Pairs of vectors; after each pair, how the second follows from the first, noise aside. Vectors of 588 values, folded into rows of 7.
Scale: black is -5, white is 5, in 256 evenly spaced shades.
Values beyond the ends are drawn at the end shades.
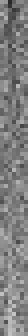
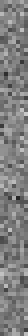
shuffled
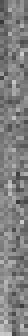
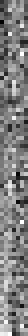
scaled up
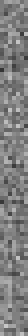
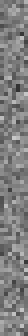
shuffled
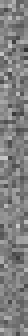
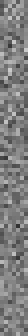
sign-scrambled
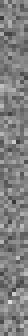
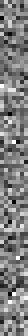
scaled up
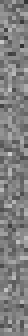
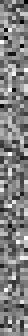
scaled up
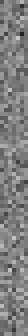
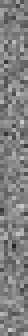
shuffled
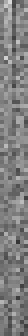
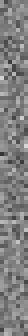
shuffled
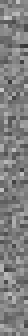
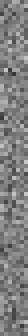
shuffled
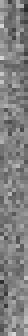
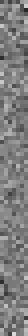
sign-scrambled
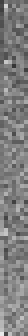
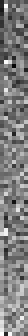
scaled up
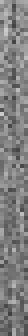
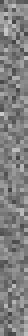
sign-scrambled
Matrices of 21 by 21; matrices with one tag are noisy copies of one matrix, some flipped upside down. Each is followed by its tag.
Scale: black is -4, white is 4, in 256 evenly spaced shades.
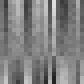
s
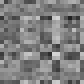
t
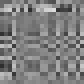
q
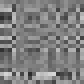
q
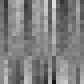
s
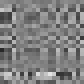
q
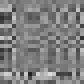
q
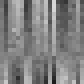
s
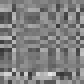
q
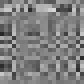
q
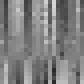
s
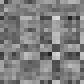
t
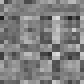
t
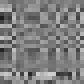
q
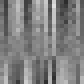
s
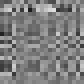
q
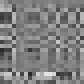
q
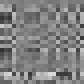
q
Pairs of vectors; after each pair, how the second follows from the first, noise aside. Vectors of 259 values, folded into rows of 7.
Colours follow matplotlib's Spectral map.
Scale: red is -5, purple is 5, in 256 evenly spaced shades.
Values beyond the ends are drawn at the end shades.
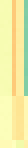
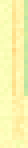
shrunk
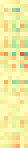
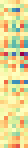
scaled up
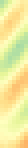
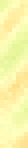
shrunk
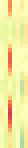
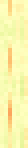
shrunk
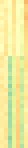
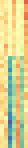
scaled up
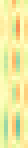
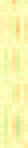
shrunk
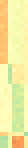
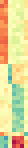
scaled up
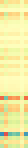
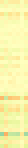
shrunk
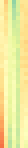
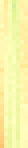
shrunk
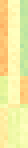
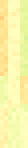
shrunk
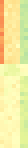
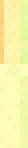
shrunk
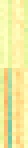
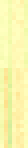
shrunk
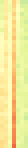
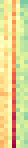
scaled up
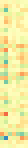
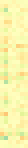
shrunk
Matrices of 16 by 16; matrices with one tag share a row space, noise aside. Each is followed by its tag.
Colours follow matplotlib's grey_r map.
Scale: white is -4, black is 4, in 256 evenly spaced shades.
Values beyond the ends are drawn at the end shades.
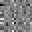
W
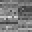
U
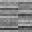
U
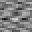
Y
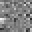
W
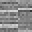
U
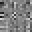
W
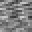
Y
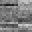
U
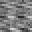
Y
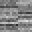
U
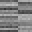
U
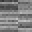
U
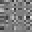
W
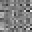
W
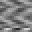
Y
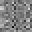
W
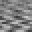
Y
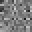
W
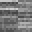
U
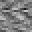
Y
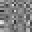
W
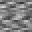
Y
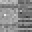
U
